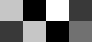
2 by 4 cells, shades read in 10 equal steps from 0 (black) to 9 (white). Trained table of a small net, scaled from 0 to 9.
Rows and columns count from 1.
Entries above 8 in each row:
1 0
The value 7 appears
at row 1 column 1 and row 2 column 2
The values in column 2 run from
0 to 7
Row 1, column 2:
0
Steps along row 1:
down up down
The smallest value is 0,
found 2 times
